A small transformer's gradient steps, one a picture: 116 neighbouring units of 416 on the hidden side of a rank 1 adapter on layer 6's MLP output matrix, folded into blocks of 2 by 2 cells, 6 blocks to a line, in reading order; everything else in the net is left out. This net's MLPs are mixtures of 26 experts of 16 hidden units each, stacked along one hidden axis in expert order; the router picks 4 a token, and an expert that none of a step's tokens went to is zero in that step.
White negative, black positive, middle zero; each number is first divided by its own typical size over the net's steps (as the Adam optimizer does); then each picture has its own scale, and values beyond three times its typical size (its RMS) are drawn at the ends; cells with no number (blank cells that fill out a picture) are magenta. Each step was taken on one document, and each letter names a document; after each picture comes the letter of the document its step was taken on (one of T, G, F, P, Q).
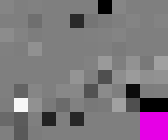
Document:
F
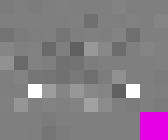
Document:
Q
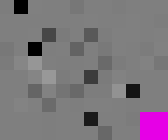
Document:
Q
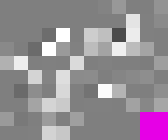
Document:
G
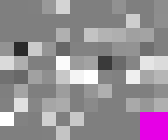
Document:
G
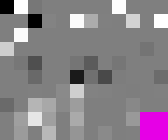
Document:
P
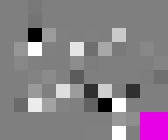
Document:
F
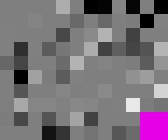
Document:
G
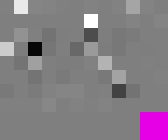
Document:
Q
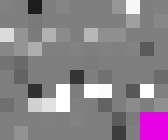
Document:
F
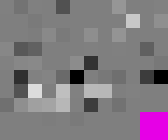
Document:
F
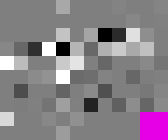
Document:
G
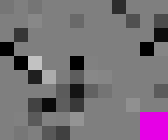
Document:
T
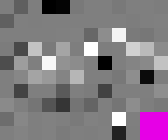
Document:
G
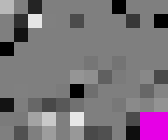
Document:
P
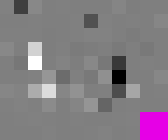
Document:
Q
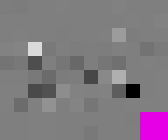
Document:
Q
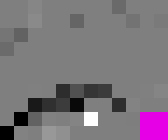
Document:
T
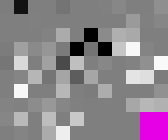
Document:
G
